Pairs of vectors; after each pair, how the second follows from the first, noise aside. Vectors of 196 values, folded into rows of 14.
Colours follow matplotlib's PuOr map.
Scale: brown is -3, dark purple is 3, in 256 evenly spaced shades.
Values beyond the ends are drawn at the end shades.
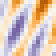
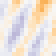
shrunk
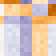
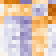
copied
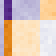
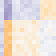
shrunk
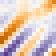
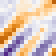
copied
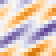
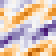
copied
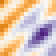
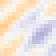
shrunk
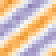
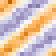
copied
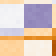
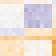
shrunk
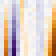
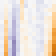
shrunk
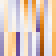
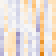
shrunk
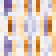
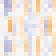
shrunk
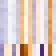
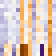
copied
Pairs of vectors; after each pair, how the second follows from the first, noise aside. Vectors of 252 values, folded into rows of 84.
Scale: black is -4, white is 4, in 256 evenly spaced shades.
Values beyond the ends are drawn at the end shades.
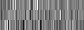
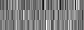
reversed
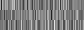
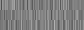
shrunk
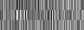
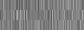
shrunk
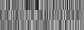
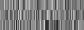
reversed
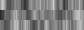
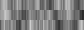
reversed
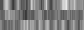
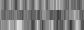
reversed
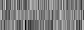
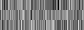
reversed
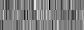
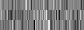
reversed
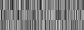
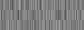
shrunk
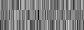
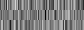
reversed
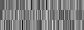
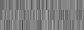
shrunk
